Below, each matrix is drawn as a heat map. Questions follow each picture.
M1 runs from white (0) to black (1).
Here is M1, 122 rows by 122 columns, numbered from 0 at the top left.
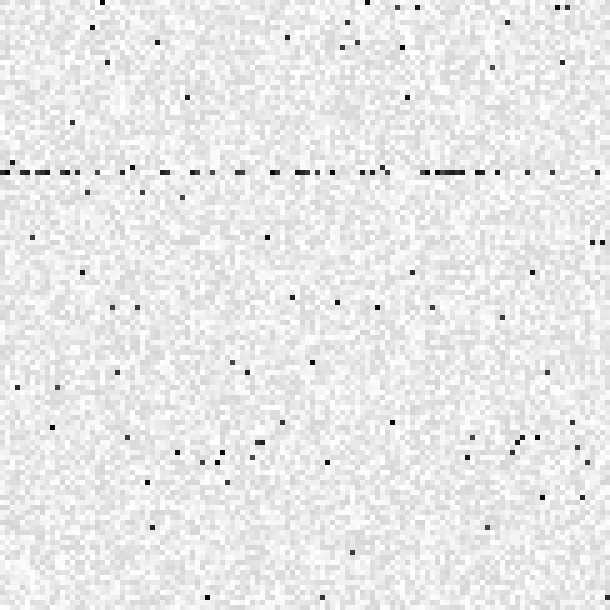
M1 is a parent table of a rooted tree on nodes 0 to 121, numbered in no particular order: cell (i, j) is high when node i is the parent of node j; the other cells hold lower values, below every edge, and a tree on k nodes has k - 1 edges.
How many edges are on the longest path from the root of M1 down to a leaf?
2
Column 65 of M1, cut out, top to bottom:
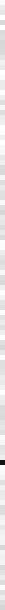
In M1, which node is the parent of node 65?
92
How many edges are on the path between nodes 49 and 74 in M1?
1
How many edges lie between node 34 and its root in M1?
0
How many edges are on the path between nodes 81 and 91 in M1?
3
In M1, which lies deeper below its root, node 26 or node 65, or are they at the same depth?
the same depth
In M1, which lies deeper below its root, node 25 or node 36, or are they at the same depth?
the same depth
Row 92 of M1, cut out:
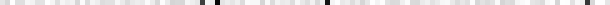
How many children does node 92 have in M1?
4
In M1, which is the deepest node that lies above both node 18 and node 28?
34
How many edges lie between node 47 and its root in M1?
1
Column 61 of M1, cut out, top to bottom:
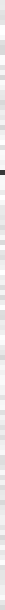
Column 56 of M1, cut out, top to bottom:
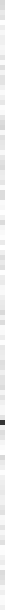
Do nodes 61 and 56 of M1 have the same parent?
no
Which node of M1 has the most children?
34
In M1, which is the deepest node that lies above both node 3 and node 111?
34
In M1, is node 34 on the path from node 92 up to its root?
yes
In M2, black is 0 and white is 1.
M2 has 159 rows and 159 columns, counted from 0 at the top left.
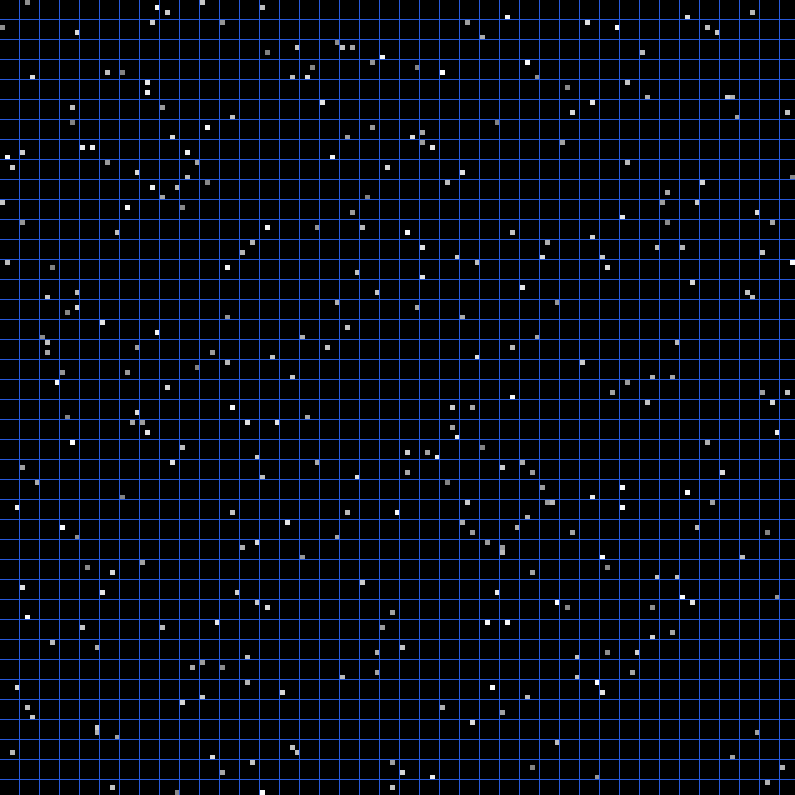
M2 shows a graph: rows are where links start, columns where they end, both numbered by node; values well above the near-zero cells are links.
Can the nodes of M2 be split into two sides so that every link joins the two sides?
yes
